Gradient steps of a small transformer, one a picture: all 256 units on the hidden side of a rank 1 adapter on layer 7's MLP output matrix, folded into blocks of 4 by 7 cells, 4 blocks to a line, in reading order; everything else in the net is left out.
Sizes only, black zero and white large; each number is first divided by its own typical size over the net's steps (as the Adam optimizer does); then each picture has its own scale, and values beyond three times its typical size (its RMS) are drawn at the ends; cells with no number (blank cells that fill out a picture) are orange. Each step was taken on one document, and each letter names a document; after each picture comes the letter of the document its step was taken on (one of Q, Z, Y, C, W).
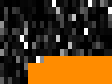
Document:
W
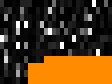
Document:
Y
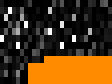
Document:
Y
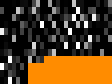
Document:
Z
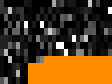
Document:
W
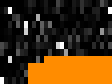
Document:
W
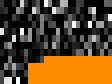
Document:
Z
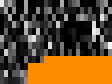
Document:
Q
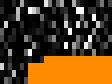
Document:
Z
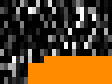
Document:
Z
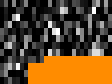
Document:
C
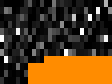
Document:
Y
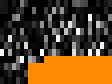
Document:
C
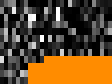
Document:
Q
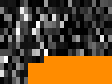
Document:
Q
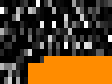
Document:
Z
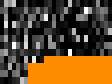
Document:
Q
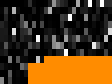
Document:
W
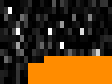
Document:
Y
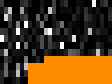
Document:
Y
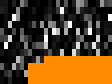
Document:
C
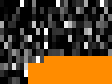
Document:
C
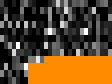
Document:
C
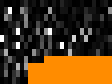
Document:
Y
